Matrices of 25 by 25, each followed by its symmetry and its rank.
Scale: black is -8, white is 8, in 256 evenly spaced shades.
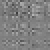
neither, rank three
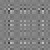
symmetric, rank one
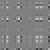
symmetric, rank one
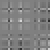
symmetric, rank one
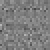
neither, rank five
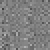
neither, rank five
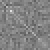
symmetric, rank five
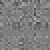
neither, rank five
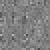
neither, rank five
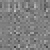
neither, rank three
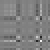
symmetric, rank one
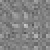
symmetric, rank three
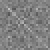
symmetric, rank five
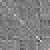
symmetric, rank five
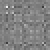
symmetric, rank three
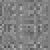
neither, rank three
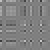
symmetric, rank one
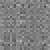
neither, rank five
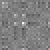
symmetric, rank three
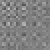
symmetric, rank three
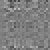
neither, rank three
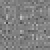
neither, rank five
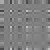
symmetric, rank one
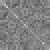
symmetric, rank five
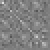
symmetric, rank five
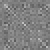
symmetric, rank five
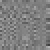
neither, rank three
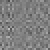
neither, rank three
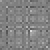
symmetric, rank three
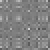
symmetric, rank three
